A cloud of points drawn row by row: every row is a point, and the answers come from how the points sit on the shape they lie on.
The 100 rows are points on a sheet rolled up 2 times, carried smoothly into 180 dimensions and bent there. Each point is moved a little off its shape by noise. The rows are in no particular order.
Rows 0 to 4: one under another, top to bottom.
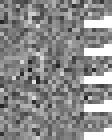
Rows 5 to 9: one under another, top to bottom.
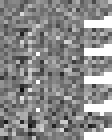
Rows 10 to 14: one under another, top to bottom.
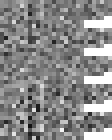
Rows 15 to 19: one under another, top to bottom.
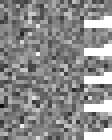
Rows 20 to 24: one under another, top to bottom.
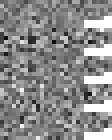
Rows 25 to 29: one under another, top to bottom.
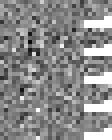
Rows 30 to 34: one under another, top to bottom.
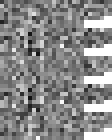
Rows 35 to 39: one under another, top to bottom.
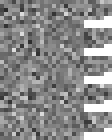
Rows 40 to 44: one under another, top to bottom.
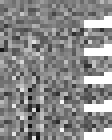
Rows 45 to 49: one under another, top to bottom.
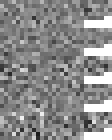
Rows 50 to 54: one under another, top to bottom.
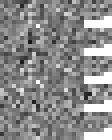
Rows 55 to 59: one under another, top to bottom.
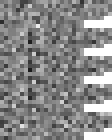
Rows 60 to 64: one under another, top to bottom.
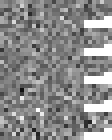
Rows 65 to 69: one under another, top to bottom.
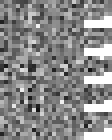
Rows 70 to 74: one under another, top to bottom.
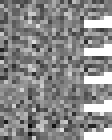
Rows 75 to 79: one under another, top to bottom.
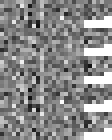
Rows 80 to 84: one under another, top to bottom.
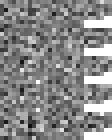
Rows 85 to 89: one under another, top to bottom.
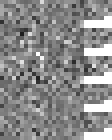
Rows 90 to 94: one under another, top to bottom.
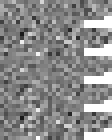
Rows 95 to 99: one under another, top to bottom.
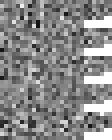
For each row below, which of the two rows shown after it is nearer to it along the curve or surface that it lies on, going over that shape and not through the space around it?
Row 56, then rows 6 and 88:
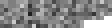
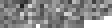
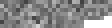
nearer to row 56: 88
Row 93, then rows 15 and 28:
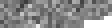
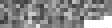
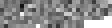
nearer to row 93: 28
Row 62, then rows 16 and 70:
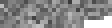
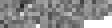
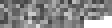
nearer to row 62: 16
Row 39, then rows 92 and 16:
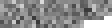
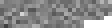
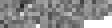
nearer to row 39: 16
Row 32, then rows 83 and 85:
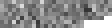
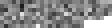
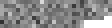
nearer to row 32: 85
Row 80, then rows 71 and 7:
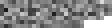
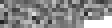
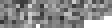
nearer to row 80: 7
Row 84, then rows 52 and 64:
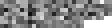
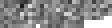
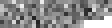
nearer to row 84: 64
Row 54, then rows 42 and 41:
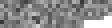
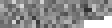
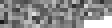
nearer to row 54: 42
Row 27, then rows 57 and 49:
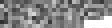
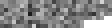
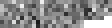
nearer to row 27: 49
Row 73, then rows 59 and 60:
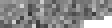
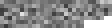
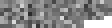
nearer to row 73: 60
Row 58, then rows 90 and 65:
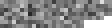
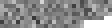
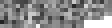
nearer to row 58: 90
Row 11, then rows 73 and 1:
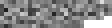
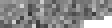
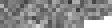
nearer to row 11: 73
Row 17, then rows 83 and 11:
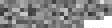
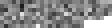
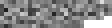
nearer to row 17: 11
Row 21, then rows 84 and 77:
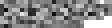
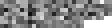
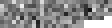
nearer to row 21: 84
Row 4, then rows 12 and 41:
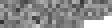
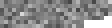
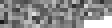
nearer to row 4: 12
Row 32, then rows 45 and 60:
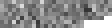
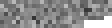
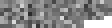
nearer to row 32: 45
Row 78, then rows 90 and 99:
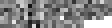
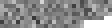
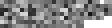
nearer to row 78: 99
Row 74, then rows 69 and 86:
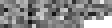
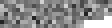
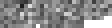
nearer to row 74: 69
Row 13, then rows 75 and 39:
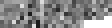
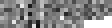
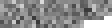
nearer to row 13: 75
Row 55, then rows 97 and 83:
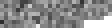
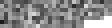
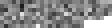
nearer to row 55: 83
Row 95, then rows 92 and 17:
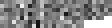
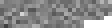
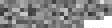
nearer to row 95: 17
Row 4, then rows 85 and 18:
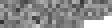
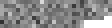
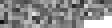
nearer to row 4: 85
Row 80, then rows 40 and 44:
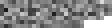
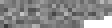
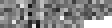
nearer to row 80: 40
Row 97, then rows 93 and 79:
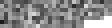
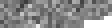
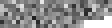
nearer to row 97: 79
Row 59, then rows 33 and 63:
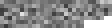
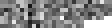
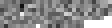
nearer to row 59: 63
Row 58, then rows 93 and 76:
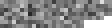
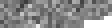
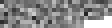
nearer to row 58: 93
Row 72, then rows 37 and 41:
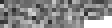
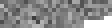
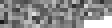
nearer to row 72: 41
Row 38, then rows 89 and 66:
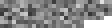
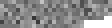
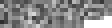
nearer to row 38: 89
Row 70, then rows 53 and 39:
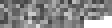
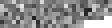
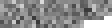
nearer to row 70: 53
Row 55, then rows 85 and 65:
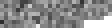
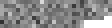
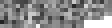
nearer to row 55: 85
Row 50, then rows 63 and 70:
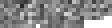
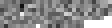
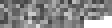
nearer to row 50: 70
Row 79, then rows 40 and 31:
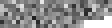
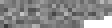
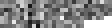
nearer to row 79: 31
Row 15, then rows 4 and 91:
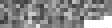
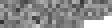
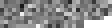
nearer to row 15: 91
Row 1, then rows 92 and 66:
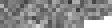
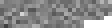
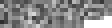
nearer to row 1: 92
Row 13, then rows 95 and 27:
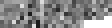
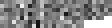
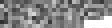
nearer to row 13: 95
